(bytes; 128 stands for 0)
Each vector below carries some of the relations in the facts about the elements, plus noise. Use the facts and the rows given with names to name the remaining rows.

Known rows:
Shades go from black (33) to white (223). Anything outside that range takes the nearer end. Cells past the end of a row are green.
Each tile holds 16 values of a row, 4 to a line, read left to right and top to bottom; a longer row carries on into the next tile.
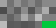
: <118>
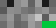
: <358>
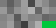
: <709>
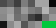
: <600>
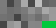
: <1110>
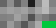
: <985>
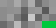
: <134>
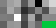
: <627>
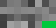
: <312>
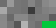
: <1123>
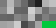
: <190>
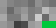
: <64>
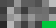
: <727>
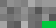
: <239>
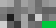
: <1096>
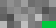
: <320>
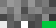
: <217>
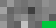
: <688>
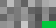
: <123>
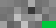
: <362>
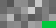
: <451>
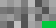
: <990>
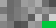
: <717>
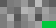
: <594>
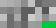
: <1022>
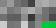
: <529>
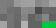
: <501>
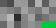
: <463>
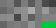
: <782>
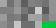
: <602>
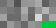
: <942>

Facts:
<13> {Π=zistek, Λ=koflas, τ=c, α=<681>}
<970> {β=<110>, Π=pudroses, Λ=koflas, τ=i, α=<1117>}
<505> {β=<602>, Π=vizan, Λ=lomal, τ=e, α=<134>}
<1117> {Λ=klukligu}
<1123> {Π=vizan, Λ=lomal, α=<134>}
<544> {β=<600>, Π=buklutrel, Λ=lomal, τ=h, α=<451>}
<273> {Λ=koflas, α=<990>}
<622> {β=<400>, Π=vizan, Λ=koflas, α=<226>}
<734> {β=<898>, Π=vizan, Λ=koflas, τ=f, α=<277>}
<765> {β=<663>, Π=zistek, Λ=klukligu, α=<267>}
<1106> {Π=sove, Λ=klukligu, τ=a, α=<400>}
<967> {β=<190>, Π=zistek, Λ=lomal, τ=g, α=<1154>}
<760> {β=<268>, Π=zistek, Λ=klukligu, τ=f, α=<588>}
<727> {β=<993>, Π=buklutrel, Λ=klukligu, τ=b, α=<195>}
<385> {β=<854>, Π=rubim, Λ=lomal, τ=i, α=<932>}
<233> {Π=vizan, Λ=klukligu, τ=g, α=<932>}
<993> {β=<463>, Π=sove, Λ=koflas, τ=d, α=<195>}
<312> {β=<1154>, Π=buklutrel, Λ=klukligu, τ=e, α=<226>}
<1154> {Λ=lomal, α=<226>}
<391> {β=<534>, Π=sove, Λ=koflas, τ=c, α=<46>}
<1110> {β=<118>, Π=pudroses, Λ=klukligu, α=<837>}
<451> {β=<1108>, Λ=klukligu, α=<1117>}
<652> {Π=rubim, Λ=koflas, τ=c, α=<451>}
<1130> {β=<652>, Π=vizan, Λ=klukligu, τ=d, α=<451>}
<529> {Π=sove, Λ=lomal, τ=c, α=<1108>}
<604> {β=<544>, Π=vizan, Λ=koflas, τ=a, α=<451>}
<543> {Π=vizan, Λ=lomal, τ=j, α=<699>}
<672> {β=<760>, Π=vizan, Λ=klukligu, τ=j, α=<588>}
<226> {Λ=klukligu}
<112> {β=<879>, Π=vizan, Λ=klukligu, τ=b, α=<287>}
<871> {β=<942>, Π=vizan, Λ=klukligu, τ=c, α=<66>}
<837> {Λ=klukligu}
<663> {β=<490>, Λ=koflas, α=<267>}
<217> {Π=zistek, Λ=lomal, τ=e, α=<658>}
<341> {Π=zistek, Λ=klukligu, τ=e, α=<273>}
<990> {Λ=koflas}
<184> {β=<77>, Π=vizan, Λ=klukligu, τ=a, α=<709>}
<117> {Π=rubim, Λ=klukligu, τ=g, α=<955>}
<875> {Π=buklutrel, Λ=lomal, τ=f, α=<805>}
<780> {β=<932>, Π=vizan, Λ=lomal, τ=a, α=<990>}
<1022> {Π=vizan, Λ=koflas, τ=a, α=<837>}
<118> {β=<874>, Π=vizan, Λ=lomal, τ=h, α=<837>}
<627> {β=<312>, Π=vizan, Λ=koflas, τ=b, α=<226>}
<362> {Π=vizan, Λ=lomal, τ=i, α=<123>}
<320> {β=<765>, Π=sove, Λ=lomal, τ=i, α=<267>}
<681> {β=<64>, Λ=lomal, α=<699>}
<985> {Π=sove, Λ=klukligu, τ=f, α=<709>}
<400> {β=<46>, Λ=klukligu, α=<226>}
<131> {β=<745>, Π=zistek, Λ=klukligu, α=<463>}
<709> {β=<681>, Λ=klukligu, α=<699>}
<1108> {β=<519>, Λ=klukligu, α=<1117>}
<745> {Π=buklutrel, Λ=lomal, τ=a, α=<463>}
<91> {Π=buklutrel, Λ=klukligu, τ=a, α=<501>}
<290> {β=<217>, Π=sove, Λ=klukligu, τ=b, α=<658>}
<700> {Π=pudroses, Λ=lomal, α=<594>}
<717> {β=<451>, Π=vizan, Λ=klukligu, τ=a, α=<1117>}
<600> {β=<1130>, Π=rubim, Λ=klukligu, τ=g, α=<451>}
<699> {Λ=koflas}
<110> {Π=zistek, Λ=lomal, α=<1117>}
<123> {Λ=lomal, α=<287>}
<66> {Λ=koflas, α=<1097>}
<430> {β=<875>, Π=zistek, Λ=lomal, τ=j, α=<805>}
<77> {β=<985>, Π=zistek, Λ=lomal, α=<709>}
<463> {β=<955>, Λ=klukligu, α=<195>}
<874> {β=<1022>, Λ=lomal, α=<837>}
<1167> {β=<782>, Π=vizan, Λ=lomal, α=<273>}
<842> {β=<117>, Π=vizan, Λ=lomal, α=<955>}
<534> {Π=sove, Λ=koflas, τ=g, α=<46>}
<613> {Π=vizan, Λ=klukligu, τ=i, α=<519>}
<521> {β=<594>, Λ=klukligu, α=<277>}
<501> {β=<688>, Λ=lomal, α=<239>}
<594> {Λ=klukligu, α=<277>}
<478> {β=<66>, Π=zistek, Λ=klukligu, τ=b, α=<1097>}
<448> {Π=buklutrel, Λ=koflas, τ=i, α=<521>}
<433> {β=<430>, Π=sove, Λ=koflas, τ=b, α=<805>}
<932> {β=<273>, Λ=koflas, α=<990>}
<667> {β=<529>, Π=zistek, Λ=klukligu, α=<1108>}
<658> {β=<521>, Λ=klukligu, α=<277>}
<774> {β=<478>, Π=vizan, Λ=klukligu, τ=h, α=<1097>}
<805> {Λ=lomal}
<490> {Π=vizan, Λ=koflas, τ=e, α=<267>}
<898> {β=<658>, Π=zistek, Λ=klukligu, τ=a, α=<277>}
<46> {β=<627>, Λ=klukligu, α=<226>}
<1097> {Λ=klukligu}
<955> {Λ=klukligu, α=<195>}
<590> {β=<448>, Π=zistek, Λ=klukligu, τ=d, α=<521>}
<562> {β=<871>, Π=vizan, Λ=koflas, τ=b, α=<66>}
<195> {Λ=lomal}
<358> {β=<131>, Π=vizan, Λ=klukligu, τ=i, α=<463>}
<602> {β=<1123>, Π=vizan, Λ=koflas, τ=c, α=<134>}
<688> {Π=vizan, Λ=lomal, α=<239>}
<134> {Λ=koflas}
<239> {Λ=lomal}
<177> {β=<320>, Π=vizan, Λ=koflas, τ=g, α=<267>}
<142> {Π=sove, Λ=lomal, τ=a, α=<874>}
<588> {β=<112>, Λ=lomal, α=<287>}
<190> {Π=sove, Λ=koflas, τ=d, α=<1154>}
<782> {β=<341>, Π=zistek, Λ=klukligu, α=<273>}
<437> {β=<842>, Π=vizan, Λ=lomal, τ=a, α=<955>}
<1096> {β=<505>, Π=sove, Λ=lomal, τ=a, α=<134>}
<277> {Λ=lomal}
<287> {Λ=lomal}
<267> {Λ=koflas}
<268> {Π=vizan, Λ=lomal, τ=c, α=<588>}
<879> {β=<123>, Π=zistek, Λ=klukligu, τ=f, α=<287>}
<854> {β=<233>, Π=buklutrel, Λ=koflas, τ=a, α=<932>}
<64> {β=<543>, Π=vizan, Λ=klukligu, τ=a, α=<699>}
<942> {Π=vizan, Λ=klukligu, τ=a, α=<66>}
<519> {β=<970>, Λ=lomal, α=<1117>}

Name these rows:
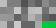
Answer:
<13>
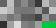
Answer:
<534>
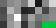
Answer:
<562>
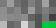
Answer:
<110>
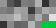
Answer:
<672>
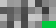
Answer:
<854>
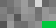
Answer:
<837>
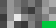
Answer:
<112>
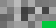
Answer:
<490>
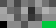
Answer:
<233>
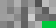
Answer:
<699>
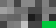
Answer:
<967>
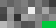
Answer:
<590>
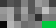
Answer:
<117>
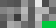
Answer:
<871>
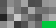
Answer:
<290>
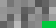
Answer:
<622>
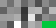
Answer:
<970>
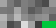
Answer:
<430>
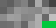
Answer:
<613>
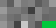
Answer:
<842>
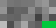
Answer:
<700>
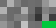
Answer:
<1154>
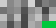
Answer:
<604>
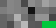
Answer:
<875>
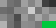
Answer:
<898>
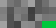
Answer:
<1167>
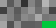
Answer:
<544>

